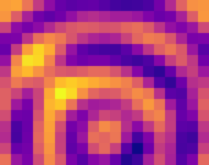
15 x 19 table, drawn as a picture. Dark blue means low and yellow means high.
Odd rows or columns: none. Grain: blotchy. Lone odd cells: none. Rings: centred on the bottom middle. Ninth with the highest average: middle left.
